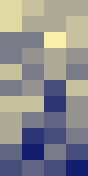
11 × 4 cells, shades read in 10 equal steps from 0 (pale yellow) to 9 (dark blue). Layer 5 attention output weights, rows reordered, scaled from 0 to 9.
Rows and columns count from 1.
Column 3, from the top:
3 3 0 3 3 7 8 6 7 5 7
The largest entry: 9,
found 2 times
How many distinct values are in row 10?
4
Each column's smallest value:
1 2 0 2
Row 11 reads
7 6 7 9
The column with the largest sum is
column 2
